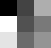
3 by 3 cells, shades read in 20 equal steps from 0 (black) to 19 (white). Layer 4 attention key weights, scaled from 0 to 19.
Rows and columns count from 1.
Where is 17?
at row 3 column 1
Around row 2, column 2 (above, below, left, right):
5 8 19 9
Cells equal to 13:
1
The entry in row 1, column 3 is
13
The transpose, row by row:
0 19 17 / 5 6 8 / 13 9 11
